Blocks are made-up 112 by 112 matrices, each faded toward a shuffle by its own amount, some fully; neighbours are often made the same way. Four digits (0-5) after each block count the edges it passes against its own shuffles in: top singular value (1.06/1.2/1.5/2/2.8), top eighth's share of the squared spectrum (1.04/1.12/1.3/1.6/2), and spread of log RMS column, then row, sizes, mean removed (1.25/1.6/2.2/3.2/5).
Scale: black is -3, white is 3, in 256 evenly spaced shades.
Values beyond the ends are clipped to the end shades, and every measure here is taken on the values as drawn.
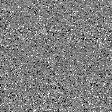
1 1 1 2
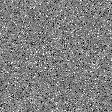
0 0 0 0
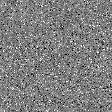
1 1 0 1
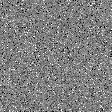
0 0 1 1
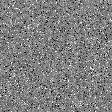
0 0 0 0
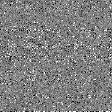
2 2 2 3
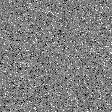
0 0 0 0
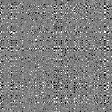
5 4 3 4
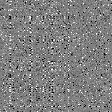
4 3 2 2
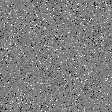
0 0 0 0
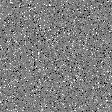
2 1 0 0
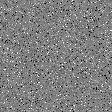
2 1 0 0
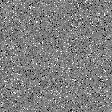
3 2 1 0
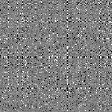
5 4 3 3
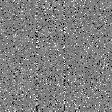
3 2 2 0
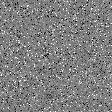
1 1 0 0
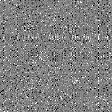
4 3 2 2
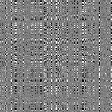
5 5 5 4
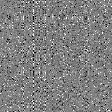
4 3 2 1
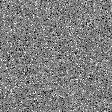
1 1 0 0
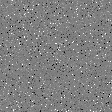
0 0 0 0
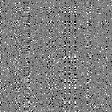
5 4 3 3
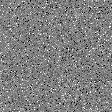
2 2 0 1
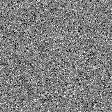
0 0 0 1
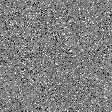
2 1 0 1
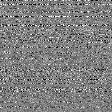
2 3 0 4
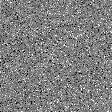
0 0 0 0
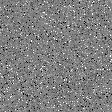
0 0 0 0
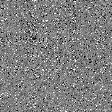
1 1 2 2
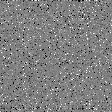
3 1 0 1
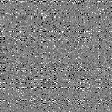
5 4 3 3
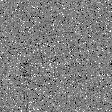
3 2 0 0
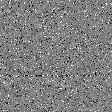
3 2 0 1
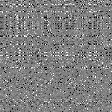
5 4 2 3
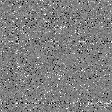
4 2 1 2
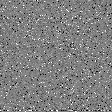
3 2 0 1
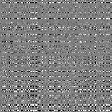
5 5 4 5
